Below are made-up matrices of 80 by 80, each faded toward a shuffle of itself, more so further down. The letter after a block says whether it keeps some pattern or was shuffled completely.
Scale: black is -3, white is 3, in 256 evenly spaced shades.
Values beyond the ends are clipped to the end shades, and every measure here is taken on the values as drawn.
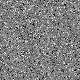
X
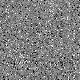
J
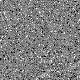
J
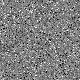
X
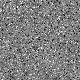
X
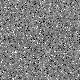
X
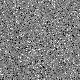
X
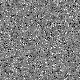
J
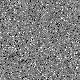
X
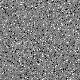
J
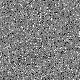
X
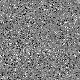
J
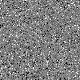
X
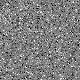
J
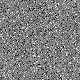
X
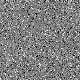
J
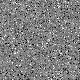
X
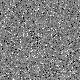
X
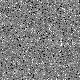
X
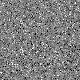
X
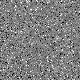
J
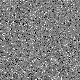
X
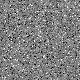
X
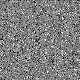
J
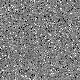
X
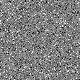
X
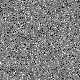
J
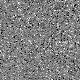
J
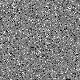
J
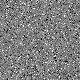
X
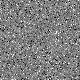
X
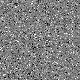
J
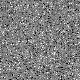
J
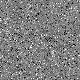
X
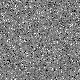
X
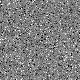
X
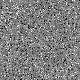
J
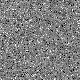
J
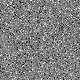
X
